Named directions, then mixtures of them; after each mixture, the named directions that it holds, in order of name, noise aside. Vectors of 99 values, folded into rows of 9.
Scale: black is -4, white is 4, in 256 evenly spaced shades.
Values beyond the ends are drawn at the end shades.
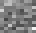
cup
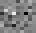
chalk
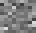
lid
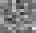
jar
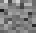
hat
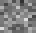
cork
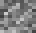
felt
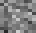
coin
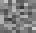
hat, jar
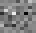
chalk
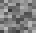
coin, felt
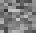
coin, felt, jar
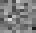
jar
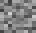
cup, felt, hat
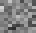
coin, cork, cup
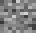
chalk, jar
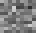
jar, lid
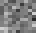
coin, felt, lid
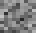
felt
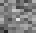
coin, jar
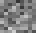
felt, jar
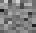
hat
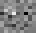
chalk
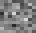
chalk, cork, felt
